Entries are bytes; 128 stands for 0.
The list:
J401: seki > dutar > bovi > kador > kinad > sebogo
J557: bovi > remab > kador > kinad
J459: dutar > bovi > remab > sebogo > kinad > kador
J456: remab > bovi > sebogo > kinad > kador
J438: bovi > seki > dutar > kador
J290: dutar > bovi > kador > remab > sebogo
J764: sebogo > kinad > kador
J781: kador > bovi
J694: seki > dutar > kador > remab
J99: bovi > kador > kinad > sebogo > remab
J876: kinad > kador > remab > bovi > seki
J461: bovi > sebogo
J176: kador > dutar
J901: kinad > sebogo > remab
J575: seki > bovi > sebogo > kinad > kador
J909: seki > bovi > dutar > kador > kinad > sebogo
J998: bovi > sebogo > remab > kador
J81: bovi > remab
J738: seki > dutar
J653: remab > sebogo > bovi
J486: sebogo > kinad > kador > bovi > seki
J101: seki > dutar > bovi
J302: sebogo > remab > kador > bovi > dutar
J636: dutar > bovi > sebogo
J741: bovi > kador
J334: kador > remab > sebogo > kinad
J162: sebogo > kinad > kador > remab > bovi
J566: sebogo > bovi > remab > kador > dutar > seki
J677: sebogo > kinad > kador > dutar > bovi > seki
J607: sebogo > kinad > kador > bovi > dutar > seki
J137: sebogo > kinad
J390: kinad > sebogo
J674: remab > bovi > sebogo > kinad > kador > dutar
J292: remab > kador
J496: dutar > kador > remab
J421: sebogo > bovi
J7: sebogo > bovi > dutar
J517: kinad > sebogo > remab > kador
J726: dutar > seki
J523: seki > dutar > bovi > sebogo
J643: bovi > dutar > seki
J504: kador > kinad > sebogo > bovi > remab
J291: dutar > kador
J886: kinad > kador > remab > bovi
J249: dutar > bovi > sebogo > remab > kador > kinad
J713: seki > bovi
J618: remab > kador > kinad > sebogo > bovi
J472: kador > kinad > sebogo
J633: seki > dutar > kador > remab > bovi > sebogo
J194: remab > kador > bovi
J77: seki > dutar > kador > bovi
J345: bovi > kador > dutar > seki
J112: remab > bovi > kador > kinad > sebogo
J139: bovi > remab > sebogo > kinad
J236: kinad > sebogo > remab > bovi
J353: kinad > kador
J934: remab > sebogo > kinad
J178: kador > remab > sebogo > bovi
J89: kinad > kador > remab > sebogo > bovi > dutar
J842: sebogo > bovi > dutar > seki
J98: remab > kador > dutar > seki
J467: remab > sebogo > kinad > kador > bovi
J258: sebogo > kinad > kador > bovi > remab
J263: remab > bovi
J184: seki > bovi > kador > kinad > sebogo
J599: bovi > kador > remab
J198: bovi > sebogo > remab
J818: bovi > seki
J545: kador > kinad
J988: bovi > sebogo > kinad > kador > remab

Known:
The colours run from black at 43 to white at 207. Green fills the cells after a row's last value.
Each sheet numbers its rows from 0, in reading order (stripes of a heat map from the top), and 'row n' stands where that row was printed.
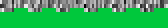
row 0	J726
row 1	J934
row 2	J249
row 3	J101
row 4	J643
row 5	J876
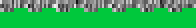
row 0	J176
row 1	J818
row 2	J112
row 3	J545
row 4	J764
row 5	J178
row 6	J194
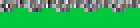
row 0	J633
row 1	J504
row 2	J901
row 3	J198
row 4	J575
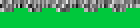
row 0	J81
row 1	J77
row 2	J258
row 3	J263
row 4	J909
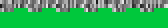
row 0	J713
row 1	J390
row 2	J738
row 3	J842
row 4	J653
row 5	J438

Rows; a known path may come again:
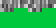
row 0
J472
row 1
J292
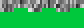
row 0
J99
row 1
J139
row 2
J353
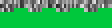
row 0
J886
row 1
J653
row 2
J438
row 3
J236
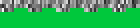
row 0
J607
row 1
J781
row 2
J934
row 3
J334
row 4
J89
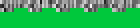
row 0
J77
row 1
J842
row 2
J523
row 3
J456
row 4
J137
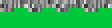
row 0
J545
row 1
J249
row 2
J575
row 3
J291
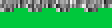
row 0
J557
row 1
J263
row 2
J677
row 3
J618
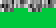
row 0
J345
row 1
J674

